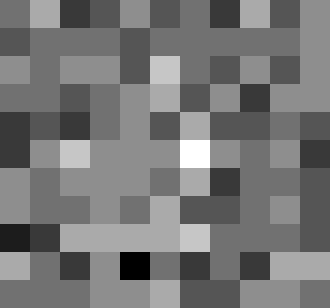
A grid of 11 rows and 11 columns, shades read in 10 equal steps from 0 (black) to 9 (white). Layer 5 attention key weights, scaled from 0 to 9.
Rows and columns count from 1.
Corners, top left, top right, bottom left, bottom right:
4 5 4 4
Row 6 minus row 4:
-2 1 4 1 0 -1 6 0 2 0 -3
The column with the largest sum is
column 6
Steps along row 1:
up down up up down up down up down up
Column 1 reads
4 3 5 4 2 2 5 5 1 6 4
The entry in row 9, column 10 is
4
